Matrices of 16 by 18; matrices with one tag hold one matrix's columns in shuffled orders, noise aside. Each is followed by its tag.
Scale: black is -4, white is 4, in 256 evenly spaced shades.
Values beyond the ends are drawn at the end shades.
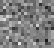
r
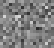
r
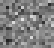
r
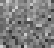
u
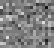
r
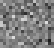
r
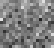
u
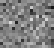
r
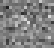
r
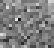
u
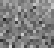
u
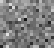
u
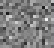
r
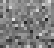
u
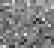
u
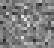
r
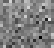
u
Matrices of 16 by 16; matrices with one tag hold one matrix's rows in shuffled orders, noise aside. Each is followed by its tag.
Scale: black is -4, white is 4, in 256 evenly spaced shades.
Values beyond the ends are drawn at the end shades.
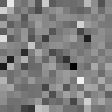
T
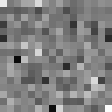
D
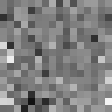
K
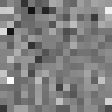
K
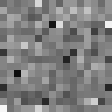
D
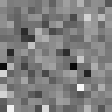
T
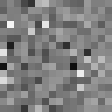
T
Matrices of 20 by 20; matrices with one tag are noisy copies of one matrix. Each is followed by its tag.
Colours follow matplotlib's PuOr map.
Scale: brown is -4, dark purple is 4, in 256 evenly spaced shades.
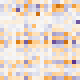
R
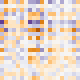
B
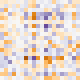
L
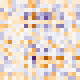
L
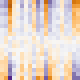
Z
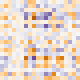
L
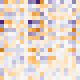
B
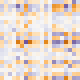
R
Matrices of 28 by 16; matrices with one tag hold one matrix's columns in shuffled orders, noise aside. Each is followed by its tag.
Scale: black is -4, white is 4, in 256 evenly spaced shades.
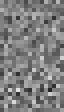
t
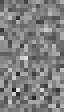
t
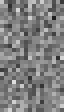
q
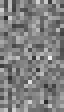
q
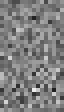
t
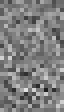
t
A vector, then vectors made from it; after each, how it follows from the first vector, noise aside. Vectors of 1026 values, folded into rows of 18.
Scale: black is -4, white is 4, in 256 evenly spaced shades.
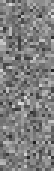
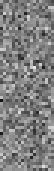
reversed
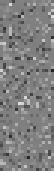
partly zeroed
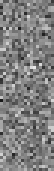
reversed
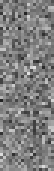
reversed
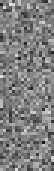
wrapped around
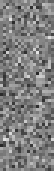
wrapped around
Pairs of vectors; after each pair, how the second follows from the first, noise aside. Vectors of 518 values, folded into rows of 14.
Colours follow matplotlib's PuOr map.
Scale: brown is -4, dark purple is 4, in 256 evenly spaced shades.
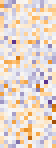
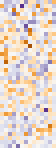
wrapped around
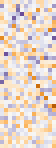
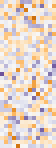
wrapped around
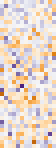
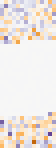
partly zeroed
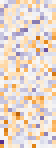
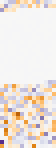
partly zeroed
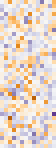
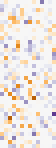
partly zeroed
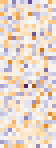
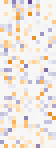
partly zeroed
